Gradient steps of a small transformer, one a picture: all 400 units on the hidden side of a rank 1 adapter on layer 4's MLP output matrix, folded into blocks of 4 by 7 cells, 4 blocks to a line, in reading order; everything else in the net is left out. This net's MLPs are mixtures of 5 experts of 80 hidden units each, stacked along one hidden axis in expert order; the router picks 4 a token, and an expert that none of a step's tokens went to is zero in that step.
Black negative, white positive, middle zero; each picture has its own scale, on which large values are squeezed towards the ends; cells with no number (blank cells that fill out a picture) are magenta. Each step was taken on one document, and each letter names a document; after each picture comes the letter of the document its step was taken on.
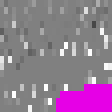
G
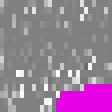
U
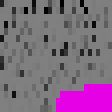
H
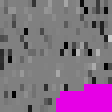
G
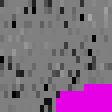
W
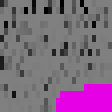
H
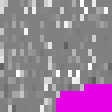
U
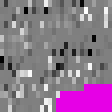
W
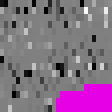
W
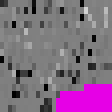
W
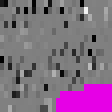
W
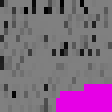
H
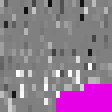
U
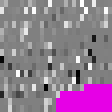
U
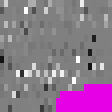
W
